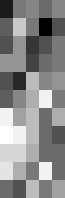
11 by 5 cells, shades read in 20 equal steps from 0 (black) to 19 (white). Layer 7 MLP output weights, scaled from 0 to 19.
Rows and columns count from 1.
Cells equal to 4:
1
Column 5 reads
10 6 9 9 11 9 13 6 8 8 12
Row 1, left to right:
2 9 10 8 10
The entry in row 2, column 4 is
0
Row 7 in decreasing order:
18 14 13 12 8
